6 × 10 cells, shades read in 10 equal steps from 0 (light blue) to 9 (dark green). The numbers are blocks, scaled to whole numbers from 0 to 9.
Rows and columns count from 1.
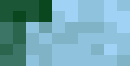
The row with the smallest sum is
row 6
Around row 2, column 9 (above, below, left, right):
0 1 1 0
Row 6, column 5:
1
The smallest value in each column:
6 6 1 1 0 0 1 1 0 0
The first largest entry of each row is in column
4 2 2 2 1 1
